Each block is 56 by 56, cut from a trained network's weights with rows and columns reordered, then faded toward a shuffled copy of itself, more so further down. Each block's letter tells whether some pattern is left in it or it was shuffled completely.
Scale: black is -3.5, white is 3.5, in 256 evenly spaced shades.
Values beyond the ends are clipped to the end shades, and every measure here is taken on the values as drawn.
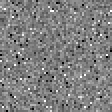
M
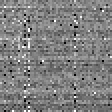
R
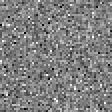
M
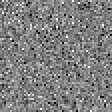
M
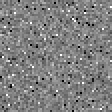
M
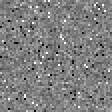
M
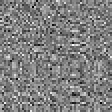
R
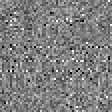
R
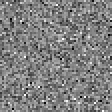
M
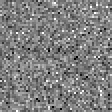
M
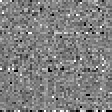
R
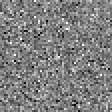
M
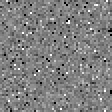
M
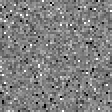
M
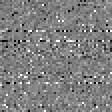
R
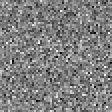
M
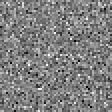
M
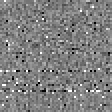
R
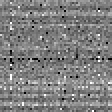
R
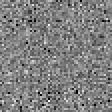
R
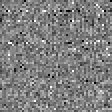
R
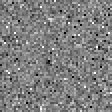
M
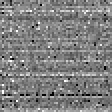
R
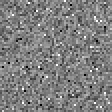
M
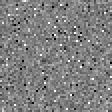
M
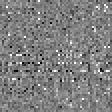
R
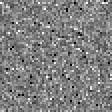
M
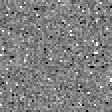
M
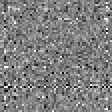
R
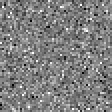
M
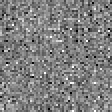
R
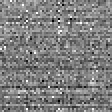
R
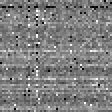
R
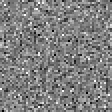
M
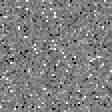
M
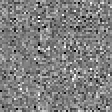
R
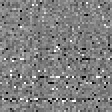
R
